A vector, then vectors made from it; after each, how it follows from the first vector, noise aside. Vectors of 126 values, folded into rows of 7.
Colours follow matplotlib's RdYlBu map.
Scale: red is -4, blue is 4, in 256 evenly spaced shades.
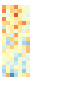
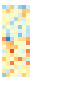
wrapped around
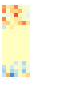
partly zeroed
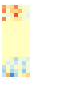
partly zeroed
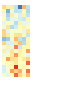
reversed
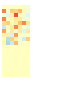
partly zeroed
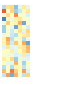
sign-scrambled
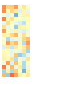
sign-scrambled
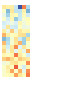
reversed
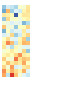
negated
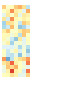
wrapped around
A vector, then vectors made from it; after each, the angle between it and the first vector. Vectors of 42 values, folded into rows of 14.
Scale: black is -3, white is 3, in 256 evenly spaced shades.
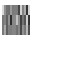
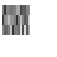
partly opposed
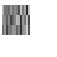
nearly parallel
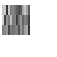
orthogonal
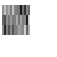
partly opposed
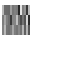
nearly parallel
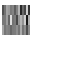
nearly opposite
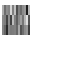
partly aligned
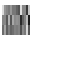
nearly parallel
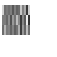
nearly parallel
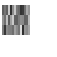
partly opposed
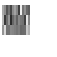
partly aligned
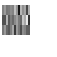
partly aligned
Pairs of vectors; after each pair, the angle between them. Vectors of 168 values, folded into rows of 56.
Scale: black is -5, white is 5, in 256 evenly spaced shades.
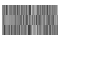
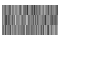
partly opposed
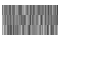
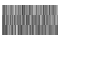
partly opposed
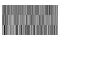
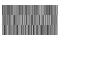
partly aligned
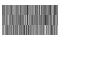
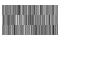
partly opposed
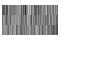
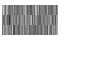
partly opposed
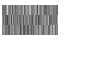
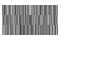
partly aligned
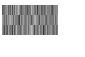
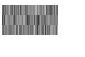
orthogonal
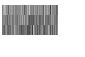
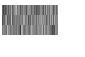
orthogonal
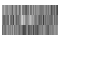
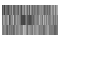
nearly opposite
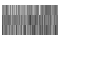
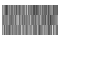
orthogonal
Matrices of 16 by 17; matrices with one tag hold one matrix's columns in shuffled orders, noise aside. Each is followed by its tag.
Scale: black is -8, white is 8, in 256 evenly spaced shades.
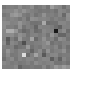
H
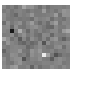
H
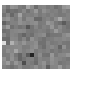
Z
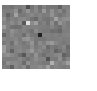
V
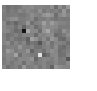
H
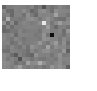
V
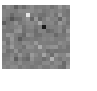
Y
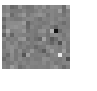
H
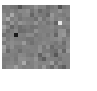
V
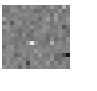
Z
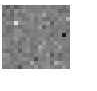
V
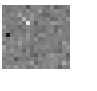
V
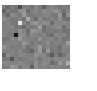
V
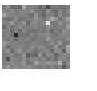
V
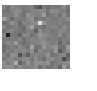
V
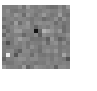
H
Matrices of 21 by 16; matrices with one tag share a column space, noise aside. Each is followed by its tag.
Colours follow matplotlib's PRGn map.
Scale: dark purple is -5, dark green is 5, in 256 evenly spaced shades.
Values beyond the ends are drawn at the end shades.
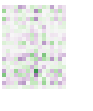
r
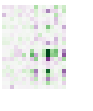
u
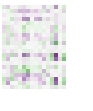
r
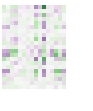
u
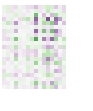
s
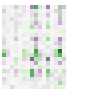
u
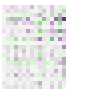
s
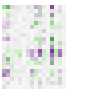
u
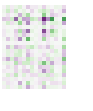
s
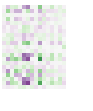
r
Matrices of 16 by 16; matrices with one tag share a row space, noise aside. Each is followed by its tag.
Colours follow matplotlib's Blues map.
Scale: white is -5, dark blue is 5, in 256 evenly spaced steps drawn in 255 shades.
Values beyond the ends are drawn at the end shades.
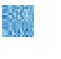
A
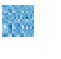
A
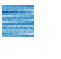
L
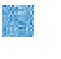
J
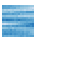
L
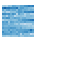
L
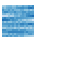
L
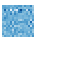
J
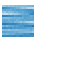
L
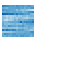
L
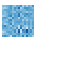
A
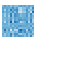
J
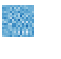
A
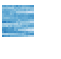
L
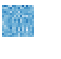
A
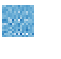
A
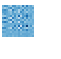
A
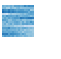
L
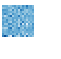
A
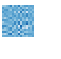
A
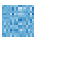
J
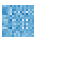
A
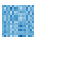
J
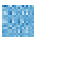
A
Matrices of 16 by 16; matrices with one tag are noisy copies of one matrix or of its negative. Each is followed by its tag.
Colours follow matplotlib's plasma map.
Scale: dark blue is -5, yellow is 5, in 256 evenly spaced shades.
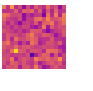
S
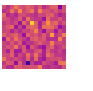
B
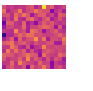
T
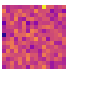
T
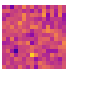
S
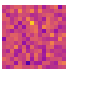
B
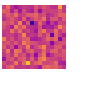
B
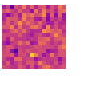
S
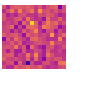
B
